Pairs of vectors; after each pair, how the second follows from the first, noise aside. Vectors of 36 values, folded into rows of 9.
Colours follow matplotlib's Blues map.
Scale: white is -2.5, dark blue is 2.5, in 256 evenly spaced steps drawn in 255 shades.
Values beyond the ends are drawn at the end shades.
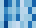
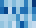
shuffled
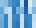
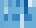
partly zeroed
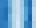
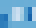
partly zeroed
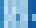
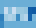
partly zeroed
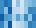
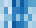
negated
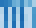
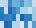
sign-scrambled
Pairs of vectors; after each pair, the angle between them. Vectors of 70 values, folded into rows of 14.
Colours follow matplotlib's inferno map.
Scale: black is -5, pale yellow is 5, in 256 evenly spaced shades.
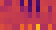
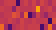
orthogonal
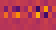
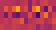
nearly opposite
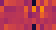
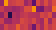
partly aligned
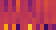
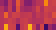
nearly parallel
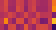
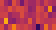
orthogonal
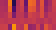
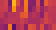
nearly opposite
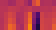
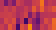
partly aligned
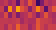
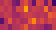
orthogonal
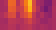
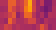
nearly parallel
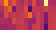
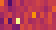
orthogonal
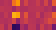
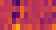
nearly opposite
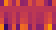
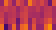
nearly parallel
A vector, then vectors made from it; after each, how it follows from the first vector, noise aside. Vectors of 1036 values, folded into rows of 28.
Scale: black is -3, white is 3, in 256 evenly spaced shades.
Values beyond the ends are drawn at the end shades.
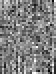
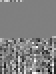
partly zeroed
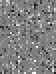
partly zeroed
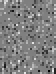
partly zeroed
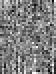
copied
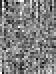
reversed
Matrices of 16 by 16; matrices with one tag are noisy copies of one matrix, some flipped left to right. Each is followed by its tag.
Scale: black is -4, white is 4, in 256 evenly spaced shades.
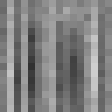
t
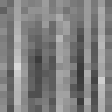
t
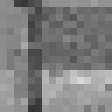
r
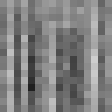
t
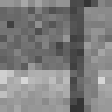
r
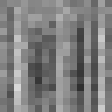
t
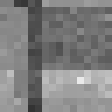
r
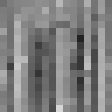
t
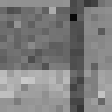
r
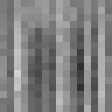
t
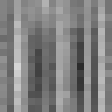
t
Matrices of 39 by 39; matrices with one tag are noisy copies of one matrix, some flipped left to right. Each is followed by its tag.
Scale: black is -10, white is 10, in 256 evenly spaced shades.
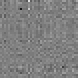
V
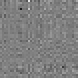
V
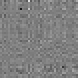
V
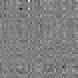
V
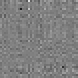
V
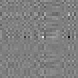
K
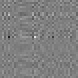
K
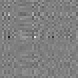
K
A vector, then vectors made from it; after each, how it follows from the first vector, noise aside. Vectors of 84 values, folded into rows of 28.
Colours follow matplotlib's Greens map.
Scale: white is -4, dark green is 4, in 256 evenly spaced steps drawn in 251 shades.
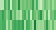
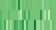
partly zeroed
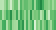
sign-scrambled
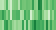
sign-scrambled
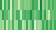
sign-scrambled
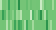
partly zeroed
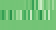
partly zeroed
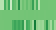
partly zeroed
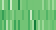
partly zeroed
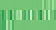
partly zeroed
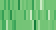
partly zeroed
